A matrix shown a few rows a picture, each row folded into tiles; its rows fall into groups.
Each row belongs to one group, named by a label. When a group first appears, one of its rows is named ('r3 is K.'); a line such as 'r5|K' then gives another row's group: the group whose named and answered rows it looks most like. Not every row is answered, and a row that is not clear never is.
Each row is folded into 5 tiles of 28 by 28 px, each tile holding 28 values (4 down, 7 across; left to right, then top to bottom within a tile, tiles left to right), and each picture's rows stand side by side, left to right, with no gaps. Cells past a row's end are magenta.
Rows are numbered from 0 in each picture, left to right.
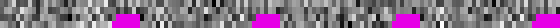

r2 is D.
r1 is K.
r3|K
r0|K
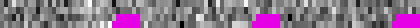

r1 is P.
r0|K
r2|D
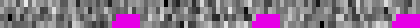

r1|P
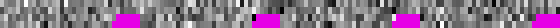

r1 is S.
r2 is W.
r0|D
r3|K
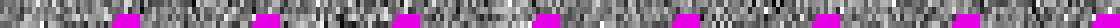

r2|D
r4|D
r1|W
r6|S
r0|D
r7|W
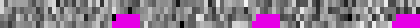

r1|P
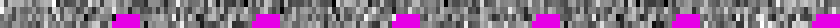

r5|P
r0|S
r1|D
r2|W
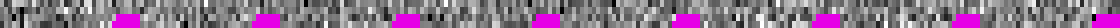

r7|S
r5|P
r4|W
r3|D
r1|D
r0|K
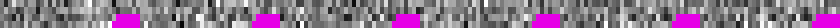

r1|P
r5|P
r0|K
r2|K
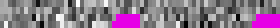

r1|D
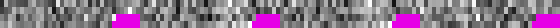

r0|W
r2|K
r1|K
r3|S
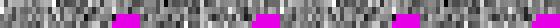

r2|S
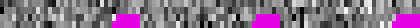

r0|W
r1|D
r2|K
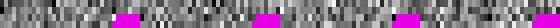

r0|W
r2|S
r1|K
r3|K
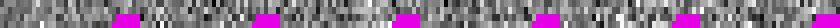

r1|K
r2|K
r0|D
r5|S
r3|P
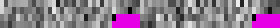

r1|S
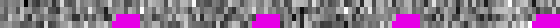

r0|P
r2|K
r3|K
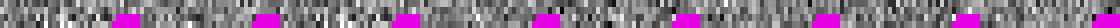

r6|W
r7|S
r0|P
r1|S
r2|P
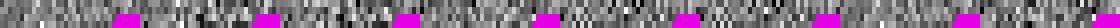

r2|D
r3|W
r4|K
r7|W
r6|D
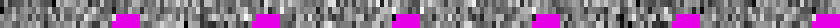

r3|S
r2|S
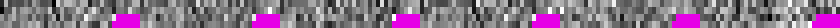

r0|W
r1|W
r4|S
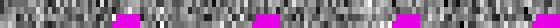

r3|P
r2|K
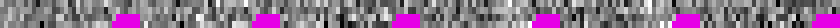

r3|K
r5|D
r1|P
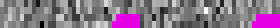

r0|P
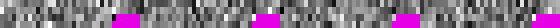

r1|W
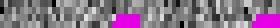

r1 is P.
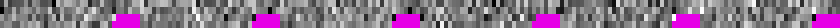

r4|W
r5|S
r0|W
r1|S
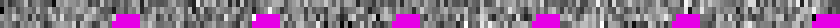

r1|W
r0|W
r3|P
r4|D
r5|S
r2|D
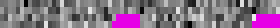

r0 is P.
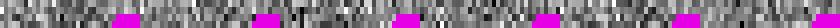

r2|K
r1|S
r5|P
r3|K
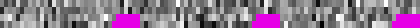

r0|D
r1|D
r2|P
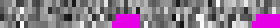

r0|K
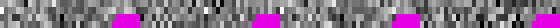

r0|S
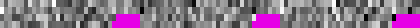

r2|S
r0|S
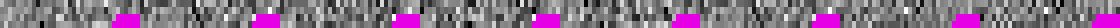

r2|W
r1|W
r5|W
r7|K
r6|K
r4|P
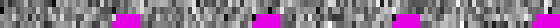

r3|D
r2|S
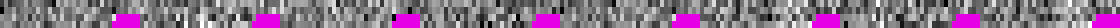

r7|K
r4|W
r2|S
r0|W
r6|D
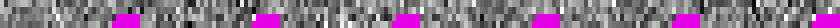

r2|P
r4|S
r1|W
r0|S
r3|S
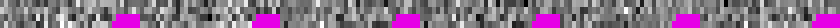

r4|K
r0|P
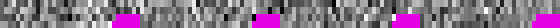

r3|K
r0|K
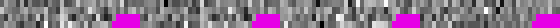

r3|K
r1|P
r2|P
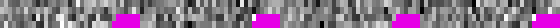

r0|P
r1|W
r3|W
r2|P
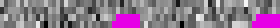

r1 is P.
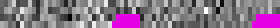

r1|K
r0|K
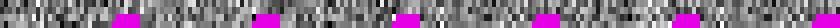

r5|K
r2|W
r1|S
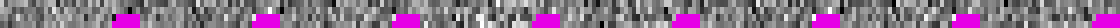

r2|W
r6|W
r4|P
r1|W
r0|S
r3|P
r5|W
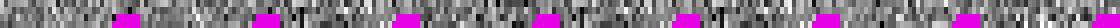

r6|P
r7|P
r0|S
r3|D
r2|K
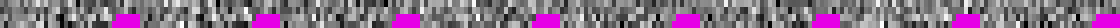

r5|D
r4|D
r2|D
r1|D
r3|S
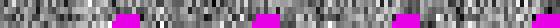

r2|S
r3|S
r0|K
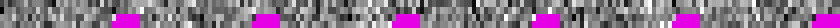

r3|W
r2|K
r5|S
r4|K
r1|S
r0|W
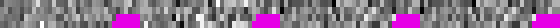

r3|W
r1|P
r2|W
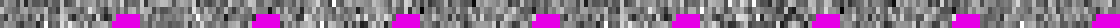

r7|D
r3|W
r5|S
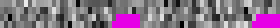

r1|P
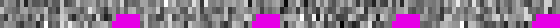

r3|D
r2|D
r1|D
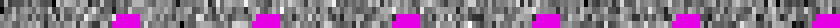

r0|W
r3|S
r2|S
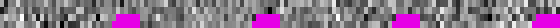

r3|K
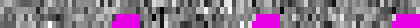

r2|W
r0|S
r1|K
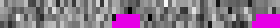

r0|S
